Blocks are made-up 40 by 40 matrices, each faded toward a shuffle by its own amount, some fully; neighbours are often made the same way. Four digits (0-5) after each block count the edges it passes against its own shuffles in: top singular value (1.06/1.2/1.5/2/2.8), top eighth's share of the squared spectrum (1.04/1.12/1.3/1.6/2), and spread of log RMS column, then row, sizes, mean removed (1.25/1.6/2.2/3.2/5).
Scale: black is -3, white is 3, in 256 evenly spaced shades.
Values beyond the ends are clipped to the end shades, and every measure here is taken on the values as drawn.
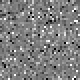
1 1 0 1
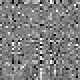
4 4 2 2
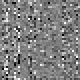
2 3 3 0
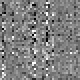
2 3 3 2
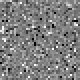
0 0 0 0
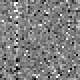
2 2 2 0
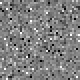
0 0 0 0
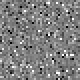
0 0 0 0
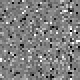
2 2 1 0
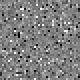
0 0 0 0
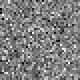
2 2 0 0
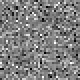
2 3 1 1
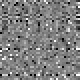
4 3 2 2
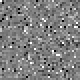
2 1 0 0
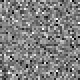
0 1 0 0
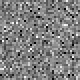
0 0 1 0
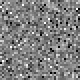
1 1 1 0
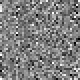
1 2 2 0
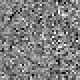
0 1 1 0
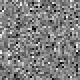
0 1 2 0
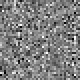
0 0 2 0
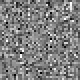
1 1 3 0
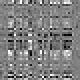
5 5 4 3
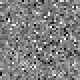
1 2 1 0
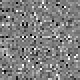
3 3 1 1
